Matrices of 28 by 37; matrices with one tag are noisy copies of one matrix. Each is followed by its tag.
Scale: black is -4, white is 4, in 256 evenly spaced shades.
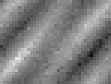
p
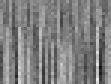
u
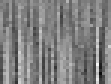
u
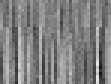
u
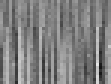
u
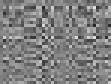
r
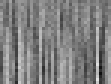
u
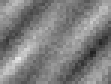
p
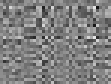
r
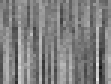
u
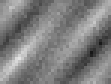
p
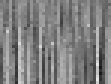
u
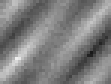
p
